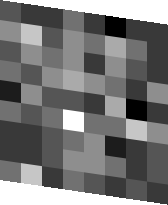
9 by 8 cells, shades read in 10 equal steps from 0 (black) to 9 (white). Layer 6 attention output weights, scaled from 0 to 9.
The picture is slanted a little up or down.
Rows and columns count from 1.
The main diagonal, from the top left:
3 7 4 6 2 4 2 3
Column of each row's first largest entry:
4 2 2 4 6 4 5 4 2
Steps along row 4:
down up up down down down up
